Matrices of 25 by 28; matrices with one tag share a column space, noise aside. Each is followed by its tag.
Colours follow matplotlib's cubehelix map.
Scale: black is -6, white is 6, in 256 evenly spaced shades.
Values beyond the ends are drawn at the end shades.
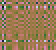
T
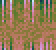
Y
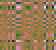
T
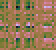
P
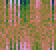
Y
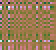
T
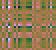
P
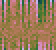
Y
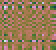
T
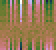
Y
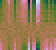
Y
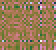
T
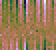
Y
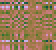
T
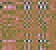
T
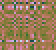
T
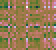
P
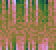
Y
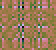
P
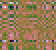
T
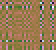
T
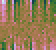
Y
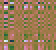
T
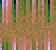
Y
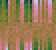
Y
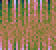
Y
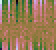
Y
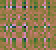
P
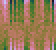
Y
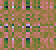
P
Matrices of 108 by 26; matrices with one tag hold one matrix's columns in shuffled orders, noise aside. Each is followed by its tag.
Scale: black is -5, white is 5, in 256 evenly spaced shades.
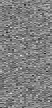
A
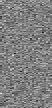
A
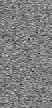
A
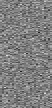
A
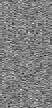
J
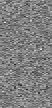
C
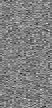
J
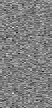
A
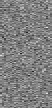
A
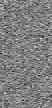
A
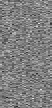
J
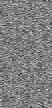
J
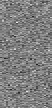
C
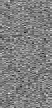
A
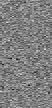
C
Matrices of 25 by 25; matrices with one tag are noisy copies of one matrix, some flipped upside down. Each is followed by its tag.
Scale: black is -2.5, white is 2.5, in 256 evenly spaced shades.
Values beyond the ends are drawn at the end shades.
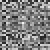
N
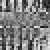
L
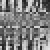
L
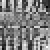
L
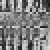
L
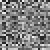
N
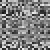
N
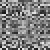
N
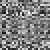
N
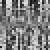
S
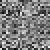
N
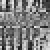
L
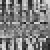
L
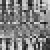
L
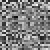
N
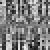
S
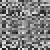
N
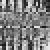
L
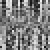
S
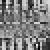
L
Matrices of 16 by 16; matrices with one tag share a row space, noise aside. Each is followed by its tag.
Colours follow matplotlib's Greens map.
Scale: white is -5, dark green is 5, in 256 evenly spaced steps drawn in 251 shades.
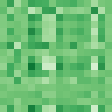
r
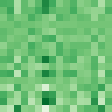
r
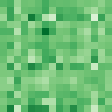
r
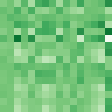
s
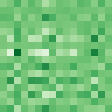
r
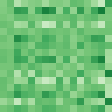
s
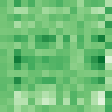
s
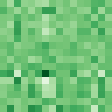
r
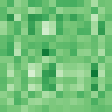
r
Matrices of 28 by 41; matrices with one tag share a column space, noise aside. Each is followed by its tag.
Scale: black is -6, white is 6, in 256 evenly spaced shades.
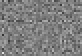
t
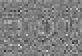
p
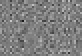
t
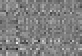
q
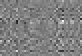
p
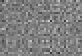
t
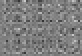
t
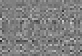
p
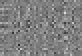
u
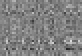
q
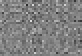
t
